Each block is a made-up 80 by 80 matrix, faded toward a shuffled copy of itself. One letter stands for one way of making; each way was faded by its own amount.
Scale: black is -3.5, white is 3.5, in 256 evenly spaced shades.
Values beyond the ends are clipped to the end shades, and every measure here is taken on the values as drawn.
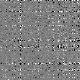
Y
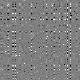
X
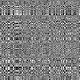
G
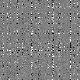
Y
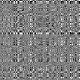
G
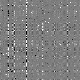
X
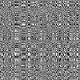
G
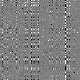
X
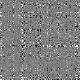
Y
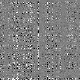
Y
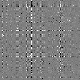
X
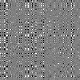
X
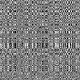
G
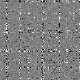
Y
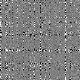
Y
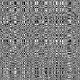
G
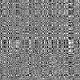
G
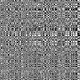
G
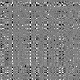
X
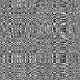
G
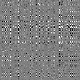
X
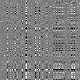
X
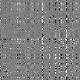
X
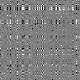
X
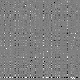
X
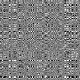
G
